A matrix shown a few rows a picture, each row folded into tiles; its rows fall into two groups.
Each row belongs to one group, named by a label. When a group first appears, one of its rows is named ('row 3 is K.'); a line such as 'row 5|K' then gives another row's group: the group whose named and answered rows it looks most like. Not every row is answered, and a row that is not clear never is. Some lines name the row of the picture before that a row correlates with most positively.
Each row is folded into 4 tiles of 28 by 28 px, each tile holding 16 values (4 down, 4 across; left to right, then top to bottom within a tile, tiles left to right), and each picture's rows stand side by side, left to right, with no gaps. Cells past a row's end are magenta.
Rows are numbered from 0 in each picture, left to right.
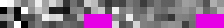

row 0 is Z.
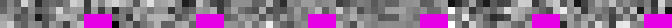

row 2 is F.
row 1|Z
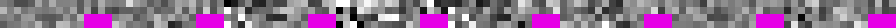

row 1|F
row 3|Z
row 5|F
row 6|F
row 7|Z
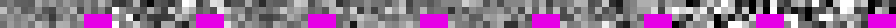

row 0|F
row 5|F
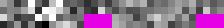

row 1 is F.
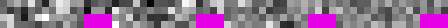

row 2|F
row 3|F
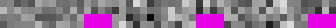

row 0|F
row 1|Z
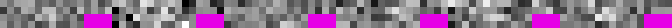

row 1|Z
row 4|Z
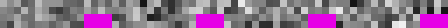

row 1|F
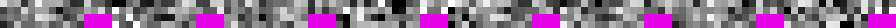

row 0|Z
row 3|F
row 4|Z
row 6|Z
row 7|F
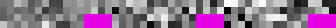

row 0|F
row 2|Z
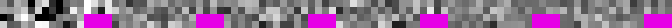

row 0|F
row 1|F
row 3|F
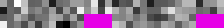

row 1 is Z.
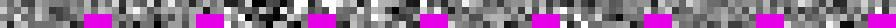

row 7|F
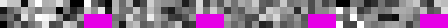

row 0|Z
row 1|Z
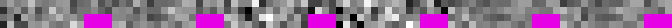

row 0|Z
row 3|Z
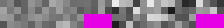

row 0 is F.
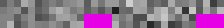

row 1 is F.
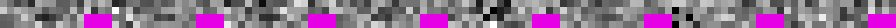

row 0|F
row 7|Z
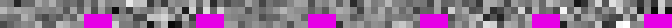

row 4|F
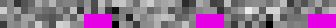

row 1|Z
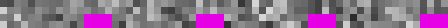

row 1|Z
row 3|Z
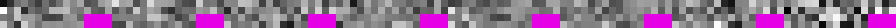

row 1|Z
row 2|F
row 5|F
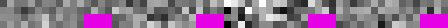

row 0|F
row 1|F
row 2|Z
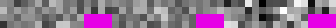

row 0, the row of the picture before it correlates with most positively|3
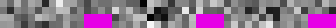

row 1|F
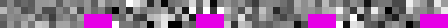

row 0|F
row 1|F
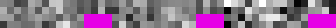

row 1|Z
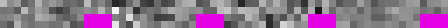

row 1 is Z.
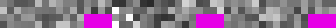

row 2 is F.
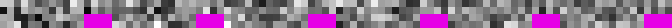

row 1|F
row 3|Z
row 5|F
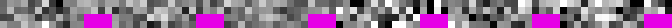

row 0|F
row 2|Z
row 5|Z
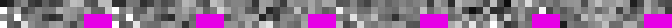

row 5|Z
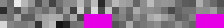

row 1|Z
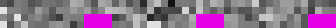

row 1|F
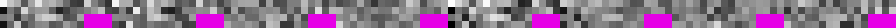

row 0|Z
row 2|F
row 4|Z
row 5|Z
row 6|F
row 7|F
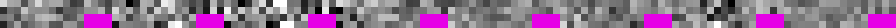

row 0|Z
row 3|Z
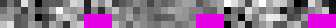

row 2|Z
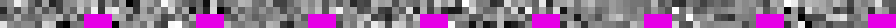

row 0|F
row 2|F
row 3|F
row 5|Z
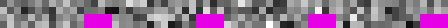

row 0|F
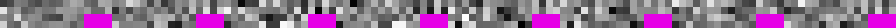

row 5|Z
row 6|Z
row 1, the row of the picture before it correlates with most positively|1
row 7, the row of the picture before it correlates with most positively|1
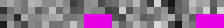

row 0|Z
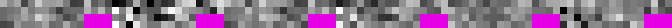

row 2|Z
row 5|Z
